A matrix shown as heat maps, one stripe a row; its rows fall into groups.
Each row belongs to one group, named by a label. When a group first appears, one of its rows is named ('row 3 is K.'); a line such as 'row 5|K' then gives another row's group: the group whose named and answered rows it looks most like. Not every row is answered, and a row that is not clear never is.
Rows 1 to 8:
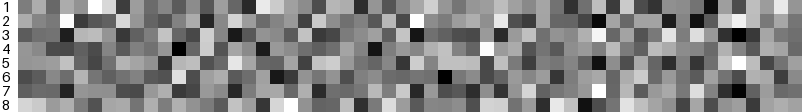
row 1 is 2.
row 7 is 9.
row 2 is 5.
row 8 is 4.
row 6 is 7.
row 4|4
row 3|9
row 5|5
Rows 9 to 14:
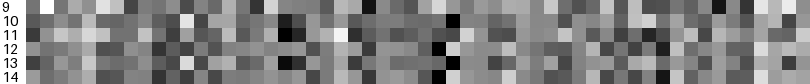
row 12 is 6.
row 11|7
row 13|7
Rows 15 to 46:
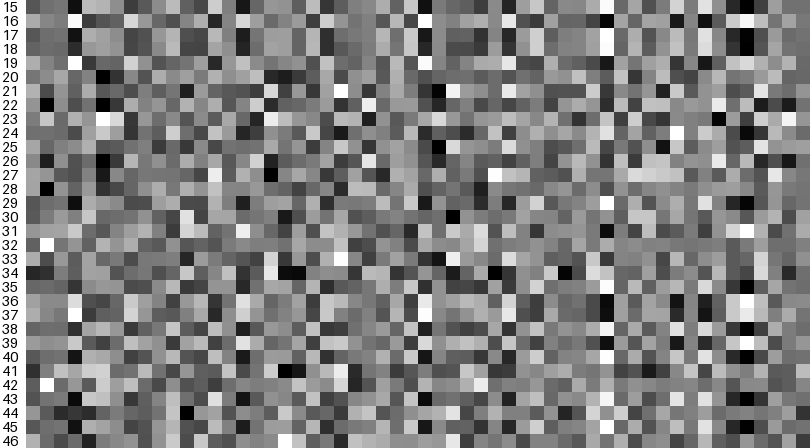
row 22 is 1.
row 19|5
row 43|9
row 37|5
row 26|1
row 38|9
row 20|1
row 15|9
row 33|6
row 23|2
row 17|9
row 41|7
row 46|4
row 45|9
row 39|5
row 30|7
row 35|9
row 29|9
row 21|6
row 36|5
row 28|1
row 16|5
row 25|6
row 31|5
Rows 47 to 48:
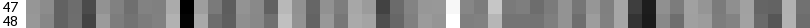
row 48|4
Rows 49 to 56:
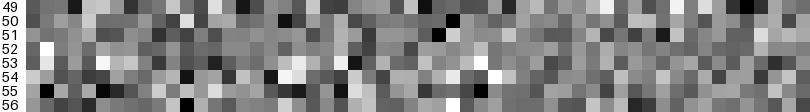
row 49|9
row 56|4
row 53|2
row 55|1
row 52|2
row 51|6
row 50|7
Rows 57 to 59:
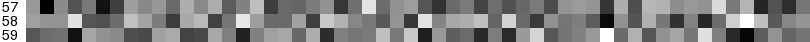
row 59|9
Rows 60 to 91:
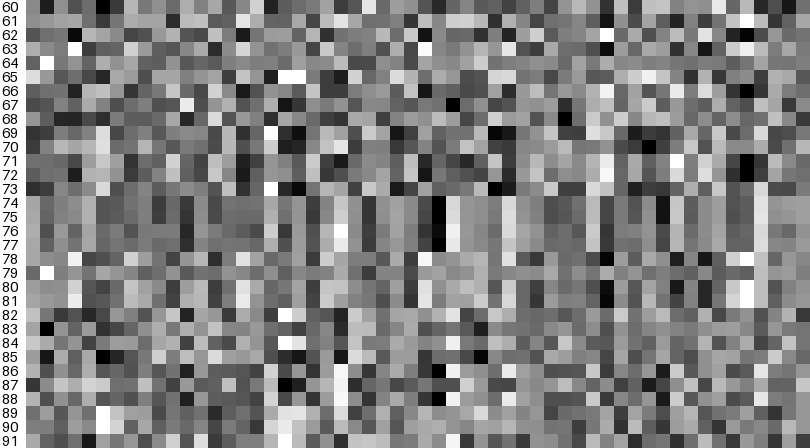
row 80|5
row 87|7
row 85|1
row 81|5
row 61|5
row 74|6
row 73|7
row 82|4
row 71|9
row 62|9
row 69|7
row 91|4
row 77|6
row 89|2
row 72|9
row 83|1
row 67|7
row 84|4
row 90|2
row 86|6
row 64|2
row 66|9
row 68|4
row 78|5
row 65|4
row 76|6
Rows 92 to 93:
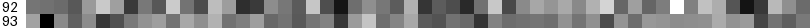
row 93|1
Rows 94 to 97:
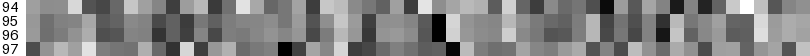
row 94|5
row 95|6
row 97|7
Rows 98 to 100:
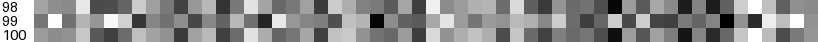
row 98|5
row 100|5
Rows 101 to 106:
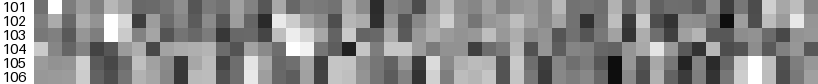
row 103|2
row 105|5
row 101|2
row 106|5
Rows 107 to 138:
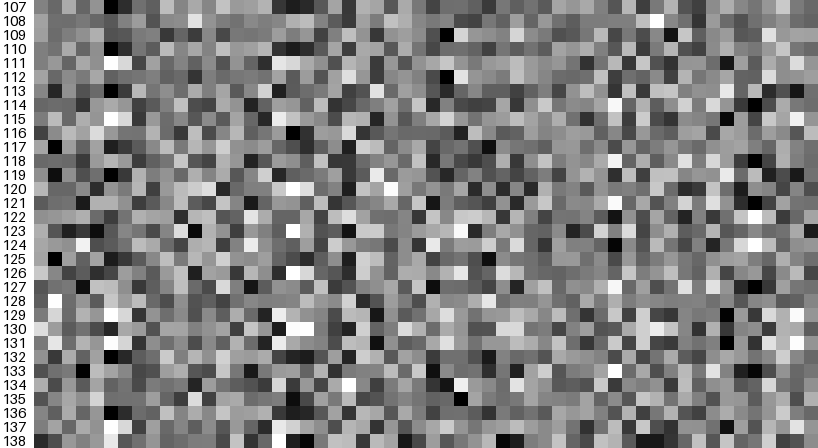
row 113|1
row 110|1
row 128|2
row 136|1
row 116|7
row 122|5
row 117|1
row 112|6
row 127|9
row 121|9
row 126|4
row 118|9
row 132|1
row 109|6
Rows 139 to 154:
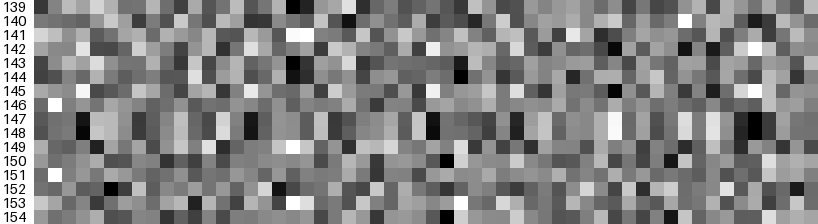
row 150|6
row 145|5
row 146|2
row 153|4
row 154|6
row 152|1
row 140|9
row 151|2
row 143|7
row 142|5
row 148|9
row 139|7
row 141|4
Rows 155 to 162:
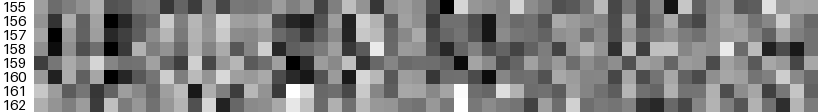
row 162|4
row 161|4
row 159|7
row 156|1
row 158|1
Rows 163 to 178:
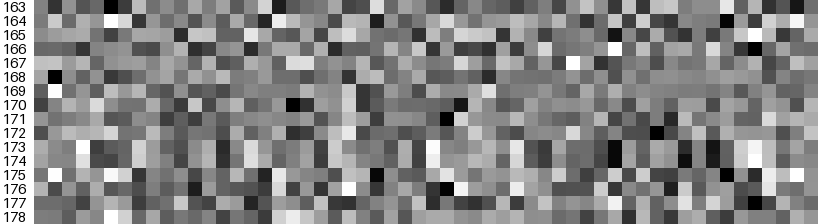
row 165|5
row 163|1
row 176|6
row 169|2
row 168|1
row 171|6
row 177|9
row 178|2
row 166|9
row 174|5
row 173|5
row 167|4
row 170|7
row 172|7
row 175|2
